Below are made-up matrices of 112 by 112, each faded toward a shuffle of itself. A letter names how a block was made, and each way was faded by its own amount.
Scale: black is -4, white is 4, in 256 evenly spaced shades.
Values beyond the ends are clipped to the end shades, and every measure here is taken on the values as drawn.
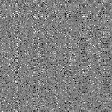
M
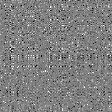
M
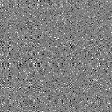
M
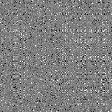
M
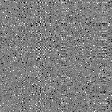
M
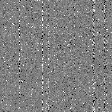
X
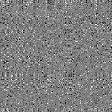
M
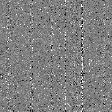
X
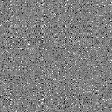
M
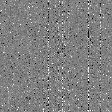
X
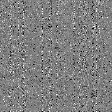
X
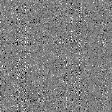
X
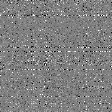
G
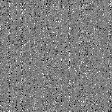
X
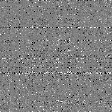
G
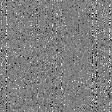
X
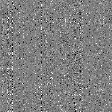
X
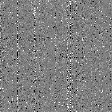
X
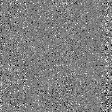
X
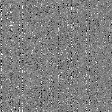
X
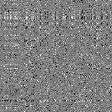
M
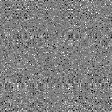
M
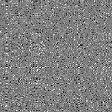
M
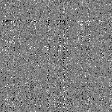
X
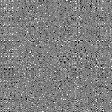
M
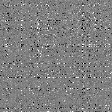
G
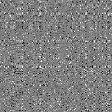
M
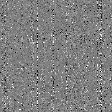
X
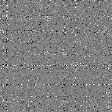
G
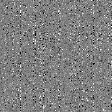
X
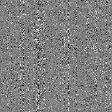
X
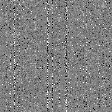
X
